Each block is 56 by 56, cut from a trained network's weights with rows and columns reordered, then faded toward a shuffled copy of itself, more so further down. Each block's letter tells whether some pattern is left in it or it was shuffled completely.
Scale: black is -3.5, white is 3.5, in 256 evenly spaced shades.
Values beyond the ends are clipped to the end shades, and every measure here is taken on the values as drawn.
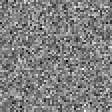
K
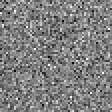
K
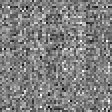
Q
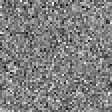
K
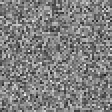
K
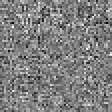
Q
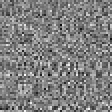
Q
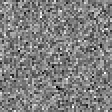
K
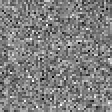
K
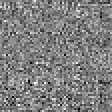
Q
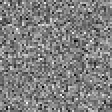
K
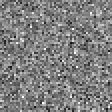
K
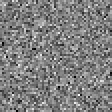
K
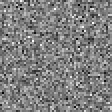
K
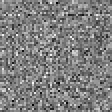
Q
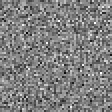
K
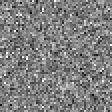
K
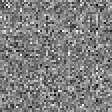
Q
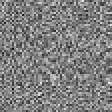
Q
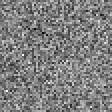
K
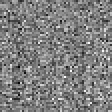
Q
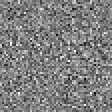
Q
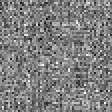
Q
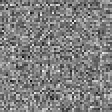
Q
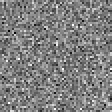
K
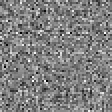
Q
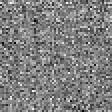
Q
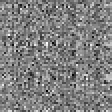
Q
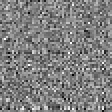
Q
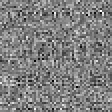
Q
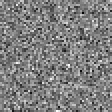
K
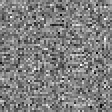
Q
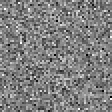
K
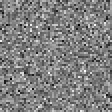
K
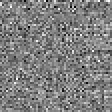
Q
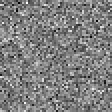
K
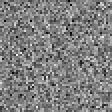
K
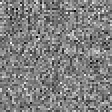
Q
